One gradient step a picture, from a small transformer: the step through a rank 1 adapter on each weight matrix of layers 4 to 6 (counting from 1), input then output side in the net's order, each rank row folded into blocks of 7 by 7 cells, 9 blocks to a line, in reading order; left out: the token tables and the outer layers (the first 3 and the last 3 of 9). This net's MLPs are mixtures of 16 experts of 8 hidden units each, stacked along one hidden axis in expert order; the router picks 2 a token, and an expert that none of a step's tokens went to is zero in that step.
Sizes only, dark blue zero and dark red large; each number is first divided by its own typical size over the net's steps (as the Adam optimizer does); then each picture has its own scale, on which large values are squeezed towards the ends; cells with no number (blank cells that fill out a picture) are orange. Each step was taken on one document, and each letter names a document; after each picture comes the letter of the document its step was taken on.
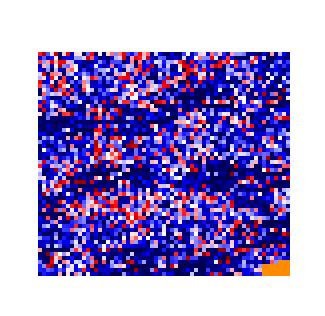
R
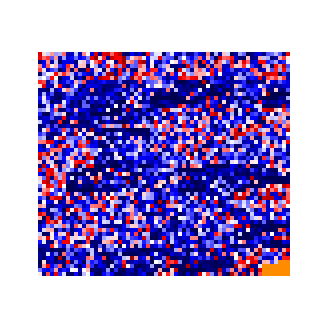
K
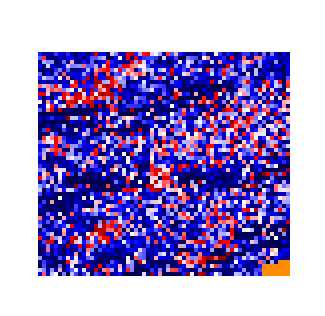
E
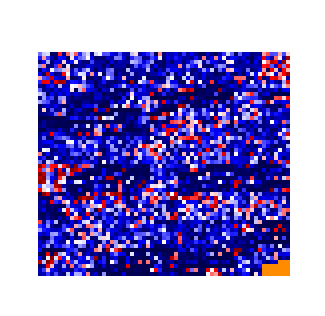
R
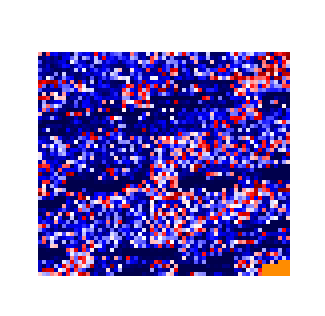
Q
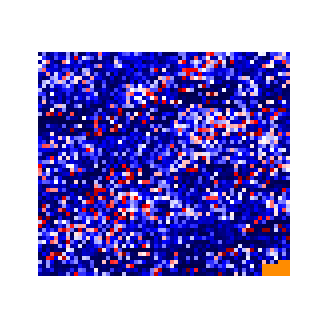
R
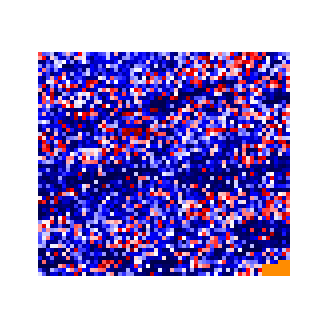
E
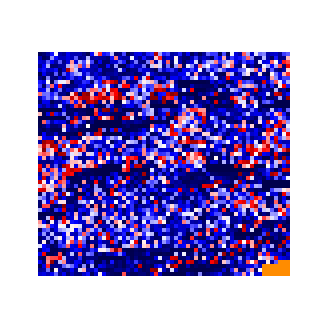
R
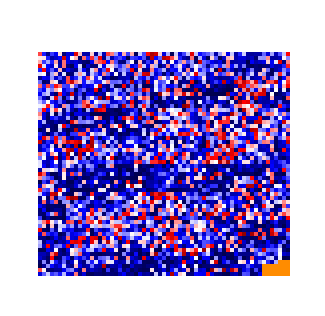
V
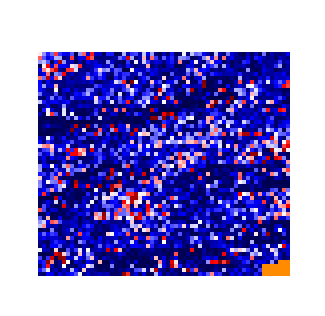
R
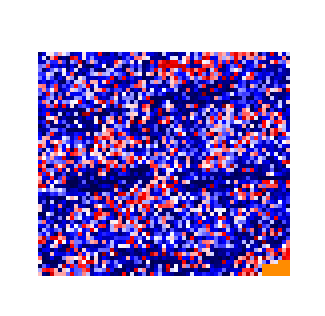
E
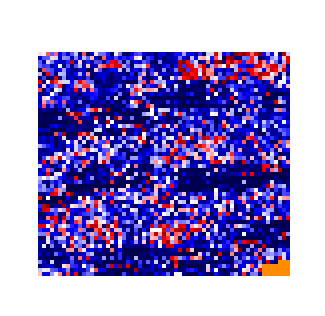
Q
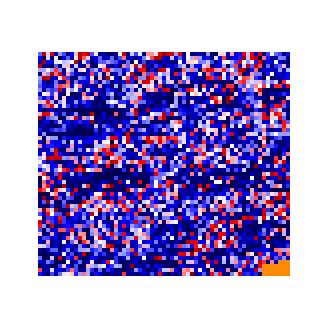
E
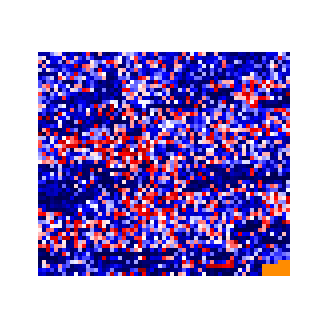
V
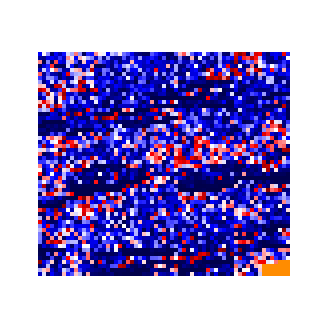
Q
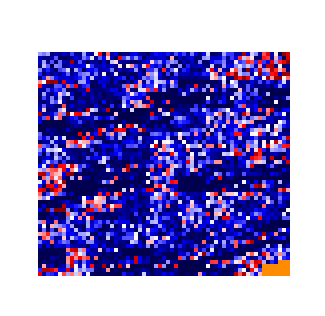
Q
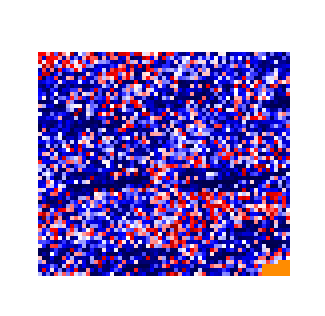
K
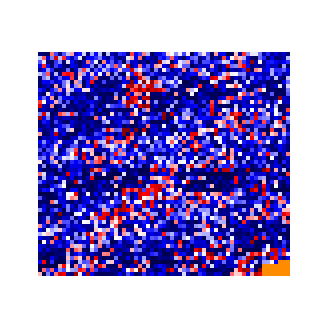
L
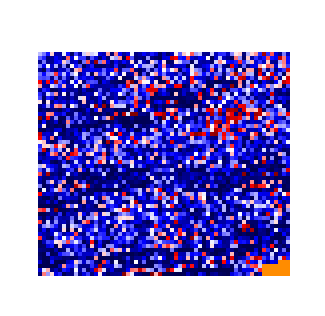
L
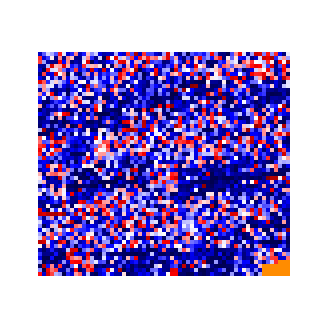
V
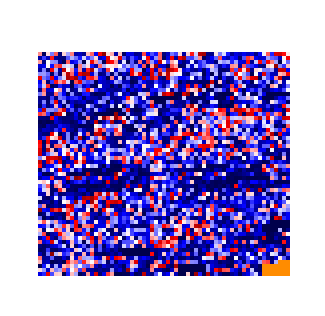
K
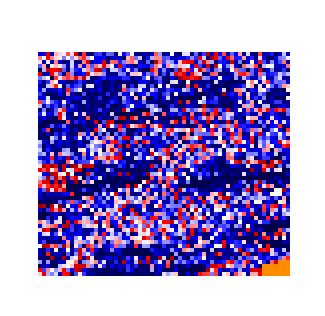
K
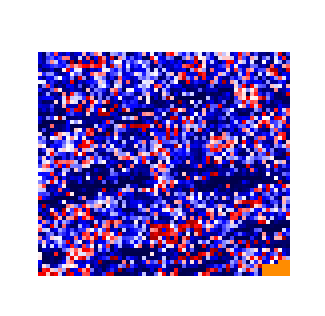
K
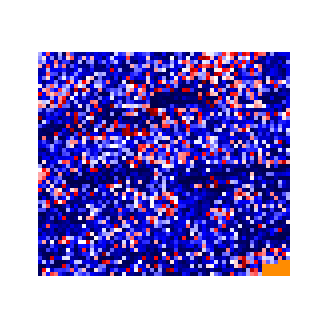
L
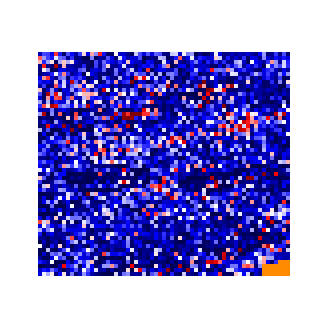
L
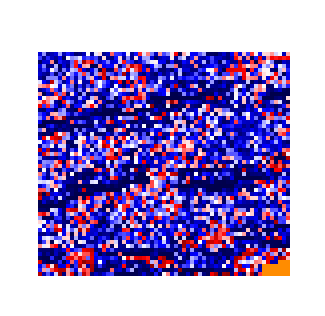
K
